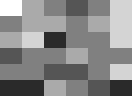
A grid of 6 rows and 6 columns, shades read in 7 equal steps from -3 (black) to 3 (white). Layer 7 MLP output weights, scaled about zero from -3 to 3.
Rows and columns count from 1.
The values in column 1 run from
-2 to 3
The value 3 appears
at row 1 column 1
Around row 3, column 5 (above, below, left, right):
1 0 0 2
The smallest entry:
-2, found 4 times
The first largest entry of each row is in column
1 6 2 4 6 3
